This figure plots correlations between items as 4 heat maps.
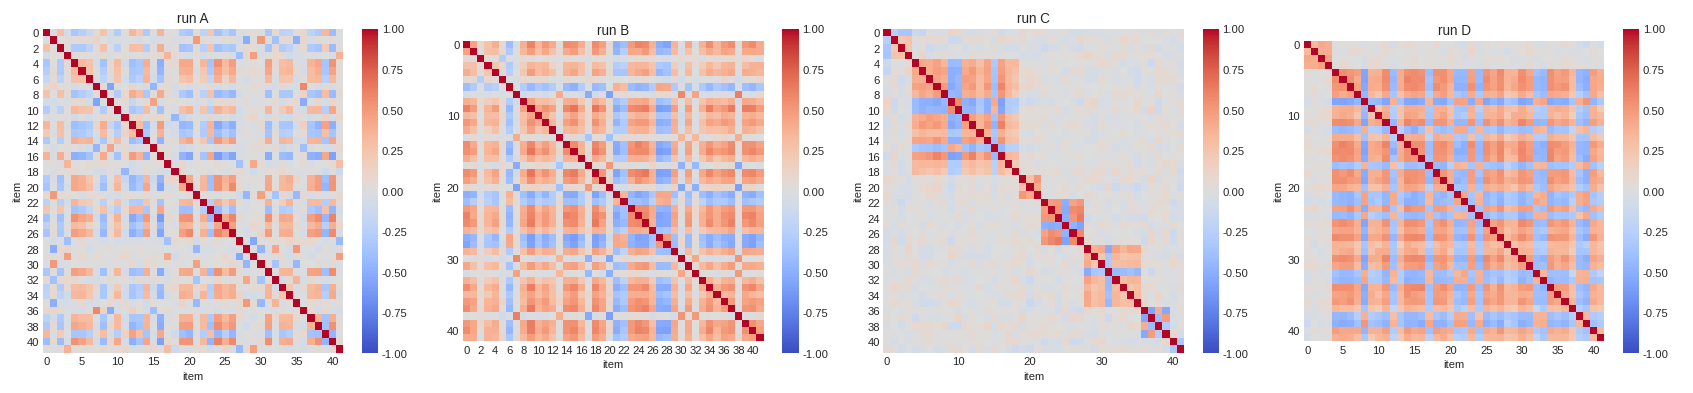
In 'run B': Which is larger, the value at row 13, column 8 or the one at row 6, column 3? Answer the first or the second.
the first
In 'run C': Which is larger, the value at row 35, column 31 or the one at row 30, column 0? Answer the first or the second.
the second
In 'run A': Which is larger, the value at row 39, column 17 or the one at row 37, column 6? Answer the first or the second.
the second
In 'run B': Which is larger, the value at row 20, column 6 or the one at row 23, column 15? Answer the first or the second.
the second
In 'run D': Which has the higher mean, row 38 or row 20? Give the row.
20
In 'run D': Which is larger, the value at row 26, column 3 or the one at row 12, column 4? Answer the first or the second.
the first
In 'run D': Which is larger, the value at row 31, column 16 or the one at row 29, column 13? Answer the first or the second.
the first
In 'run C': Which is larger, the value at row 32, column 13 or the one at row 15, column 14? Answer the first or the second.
the first
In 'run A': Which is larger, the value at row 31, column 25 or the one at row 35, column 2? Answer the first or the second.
the first
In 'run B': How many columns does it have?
42
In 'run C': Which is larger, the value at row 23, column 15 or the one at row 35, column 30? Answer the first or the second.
the second
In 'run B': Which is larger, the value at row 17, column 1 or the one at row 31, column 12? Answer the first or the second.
the second
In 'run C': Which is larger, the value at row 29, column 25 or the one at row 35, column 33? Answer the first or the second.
the second
